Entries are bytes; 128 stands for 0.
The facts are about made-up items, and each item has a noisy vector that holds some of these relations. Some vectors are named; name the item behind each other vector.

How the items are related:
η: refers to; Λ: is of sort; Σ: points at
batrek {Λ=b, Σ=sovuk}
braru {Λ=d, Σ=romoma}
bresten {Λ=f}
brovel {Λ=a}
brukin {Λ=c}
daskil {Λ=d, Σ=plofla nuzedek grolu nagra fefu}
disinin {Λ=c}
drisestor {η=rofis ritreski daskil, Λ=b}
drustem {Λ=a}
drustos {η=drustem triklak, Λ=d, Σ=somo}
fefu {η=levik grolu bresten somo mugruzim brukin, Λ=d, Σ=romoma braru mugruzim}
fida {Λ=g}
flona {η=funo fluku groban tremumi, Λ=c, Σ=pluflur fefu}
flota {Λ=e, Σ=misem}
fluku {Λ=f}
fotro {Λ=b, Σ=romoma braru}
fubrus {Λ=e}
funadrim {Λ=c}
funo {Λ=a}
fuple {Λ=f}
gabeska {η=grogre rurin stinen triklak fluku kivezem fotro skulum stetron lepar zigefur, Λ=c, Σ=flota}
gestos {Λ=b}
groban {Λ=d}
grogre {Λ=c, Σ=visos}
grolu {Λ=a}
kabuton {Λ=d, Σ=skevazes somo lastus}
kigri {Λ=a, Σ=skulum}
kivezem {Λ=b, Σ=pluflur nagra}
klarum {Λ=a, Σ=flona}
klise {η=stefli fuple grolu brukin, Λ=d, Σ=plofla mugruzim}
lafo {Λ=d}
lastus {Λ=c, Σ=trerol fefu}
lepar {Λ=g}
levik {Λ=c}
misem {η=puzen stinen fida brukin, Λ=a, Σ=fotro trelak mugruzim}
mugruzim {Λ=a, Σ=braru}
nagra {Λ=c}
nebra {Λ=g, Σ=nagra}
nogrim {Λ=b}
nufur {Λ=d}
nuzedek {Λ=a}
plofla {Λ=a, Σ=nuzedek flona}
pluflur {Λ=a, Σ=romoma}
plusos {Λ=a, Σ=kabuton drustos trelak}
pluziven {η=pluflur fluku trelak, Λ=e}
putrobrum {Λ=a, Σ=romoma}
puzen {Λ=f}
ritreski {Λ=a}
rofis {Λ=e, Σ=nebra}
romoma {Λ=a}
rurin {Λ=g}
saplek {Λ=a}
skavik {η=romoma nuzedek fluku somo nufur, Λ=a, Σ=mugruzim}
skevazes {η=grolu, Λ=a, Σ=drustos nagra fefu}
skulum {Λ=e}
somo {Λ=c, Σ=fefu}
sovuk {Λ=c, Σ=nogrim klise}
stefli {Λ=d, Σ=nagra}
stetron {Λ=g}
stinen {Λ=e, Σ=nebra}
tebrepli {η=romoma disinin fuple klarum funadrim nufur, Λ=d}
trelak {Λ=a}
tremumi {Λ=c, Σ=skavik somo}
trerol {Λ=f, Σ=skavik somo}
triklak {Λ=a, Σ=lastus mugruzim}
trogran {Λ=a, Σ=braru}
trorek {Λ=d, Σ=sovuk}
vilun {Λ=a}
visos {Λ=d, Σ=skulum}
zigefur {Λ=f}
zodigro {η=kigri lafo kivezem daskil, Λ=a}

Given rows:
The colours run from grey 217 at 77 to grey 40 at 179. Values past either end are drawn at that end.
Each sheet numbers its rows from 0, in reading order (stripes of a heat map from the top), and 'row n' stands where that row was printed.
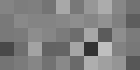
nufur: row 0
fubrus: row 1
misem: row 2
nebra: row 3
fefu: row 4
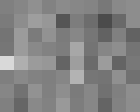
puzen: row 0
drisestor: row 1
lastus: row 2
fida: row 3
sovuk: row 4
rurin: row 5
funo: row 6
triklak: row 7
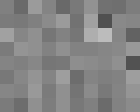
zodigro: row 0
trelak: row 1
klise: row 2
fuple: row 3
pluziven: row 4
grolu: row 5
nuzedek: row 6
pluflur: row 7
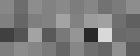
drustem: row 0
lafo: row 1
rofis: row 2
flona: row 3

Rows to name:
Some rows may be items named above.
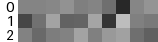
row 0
fotro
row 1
nebra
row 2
lafo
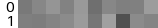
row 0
grolu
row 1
trelak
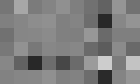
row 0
somo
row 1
fotro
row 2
trerol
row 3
tremumi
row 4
visos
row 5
fotro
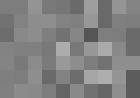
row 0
skavik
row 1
trerol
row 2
nagra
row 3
nufur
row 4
fluku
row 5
tebrepli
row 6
flona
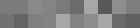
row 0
misem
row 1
daskil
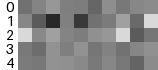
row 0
skevazes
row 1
kigri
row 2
trorek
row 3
pluflur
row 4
ritreski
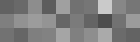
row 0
stefli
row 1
gestos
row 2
daskil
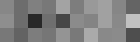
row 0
groban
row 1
skulum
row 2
drustos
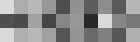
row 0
batrek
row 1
stinen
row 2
nogrim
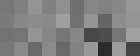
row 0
klarum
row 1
romoma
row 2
kivezem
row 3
gabeska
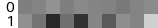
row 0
puzen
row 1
grogre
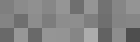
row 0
mugruzim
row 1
zigefur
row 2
flota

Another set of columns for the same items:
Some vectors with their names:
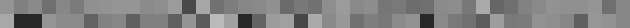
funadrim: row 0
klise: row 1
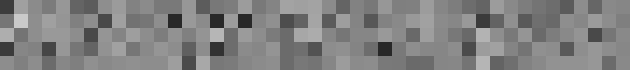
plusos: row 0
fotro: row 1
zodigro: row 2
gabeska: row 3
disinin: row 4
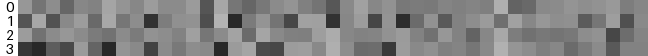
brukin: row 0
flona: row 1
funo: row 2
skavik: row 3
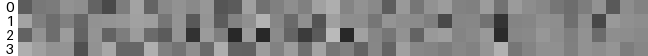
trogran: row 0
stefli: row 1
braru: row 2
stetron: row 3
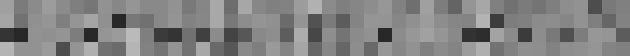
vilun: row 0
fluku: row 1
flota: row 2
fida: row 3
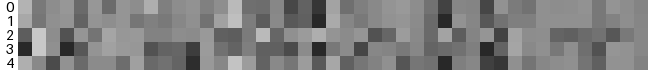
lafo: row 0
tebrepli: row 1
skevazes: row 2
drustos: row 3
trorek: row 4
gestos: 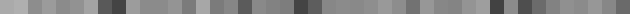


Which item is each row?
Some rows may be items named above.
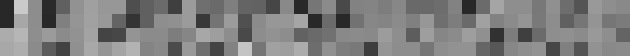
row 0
drustos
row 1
trerol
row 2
nogrim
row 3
nebra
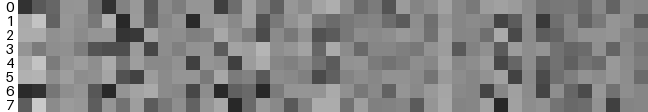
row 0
triklak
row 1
batrek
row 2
drisestor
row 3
kigri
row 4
kivezem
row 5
gestos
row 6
misem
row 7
pluflur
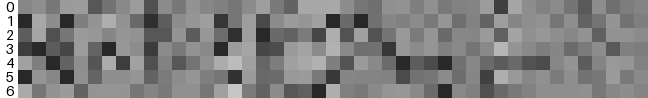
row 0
klarum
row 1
trerol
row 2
fefu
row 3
skavik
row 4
sovuk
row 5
tremumi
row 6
tebrepli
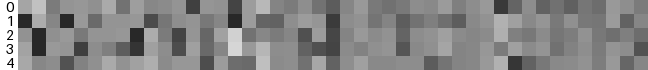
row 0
kivezem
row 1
lastus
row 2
pluziven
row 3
skulum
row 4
nagra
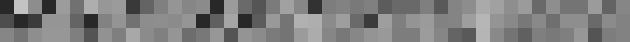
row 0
somo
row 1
mugruzim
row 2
trelak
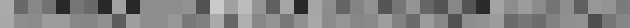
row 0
visos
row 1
grolu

